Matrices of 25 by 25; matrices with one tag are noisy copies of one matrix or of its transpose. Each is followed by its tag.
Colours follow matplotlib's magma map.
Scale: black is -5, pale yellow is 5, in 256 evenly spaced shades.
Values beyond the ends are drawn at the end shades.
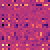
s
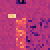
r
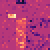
r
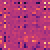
s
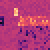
r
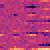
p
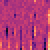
p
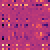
s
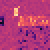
r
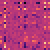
s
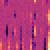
p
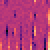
p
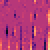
p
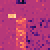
r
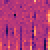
p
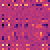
s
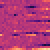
p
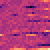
p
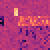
r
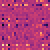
s
